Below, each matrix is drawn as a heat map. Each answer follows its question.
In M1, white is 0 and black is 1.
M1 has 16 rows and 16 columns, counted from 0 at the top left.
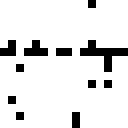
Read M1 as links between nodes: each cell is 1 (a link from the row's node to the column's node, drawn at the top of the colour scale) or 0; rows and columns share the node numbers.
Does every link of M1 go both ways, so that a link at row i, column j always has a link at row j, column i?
no
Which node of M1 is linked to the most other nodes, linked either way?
node 6
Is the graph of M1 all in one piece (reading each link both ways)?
yes
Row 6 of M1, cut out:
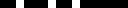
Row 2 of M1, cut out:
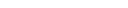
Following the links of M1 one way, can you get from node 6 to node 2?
yes
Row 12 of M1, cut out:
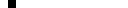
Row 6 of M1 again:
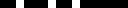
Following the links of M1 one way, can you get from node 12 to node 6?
no
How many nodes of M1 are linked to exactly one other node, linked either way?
1
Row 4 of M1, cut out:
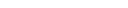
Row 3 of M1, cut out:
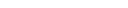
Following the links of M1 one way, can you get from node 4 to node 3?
no
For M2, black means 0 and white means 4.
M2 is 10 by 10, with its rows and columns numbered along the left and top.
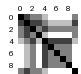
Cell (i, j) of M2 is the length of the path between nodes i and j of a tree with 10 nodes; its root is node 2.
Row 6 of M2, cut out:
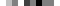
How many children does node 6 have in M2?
0
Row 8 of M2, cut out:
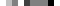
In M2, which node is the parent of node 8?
4
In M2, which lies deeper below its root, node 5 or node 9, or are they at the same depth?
the same depth
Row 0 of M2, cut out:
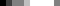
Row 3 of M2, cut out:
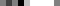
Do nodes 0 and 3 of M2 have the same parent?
yes
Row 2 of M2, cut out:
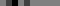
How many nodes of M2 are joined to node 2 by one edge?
2
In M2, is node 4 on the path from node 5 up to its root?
yes
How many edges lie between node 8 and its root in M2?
2
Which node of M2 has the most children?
4
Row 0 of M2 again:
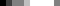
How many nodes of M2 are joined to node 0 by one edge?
1
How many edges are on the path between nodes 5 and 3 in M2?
4
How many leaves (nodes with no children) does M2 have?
7
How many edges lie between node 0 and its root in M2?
2
